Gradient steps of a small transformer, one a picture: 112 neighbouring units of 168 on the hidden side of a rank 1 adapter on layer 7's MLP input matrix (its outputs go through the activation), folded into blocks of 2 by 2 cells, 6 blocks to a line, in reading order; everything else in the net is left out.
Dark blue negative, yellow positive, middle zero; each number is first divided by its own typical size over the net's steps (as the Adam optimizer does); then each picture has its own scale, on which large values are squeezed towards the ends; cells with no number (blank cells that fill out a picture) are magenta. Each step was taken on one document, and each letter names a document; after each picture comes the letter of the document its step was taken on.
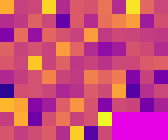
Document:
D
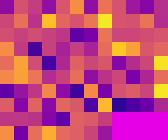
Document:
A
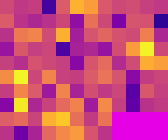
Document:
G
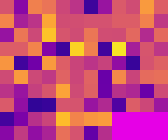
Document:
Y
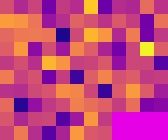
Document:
G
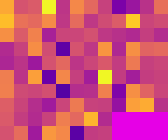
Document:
D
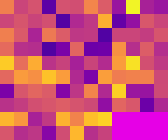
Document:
D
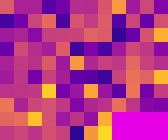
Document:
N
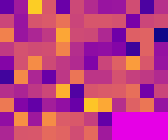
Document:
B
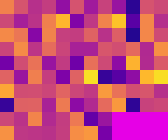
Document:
N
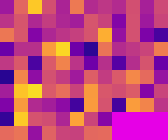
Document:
B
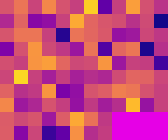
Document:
G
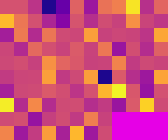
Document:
D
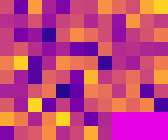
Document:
Y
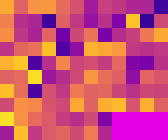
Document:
Y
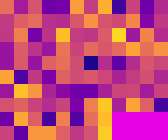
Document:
B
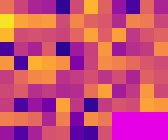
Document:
Y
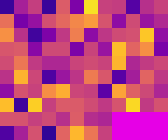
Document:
D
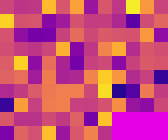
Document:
D
